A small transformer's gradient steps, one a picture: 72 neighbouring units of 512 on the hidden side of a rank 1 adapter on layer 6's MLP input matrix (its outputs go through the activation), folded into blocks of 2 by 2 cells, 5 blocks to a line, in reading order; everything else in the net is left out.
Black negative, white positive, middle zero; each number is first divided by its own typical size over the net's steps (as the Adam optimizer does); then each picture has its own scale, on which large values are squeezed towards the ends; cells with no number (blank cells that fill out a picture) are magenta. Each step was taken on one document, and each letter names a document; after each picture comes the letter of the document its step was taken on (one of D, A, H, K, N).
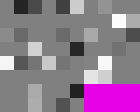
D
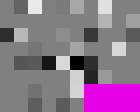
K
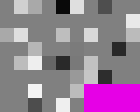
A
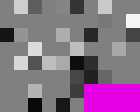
K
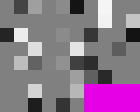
K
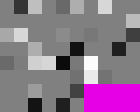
A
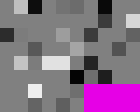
K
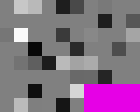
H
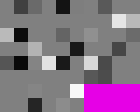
D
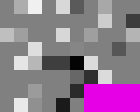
H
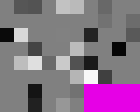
H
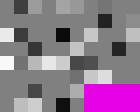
D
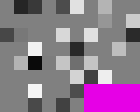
A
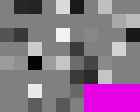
A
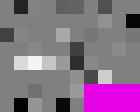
H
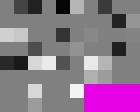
D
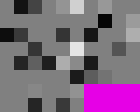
K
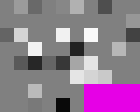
A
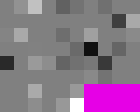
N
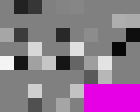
D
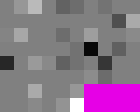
N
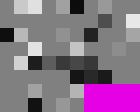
K
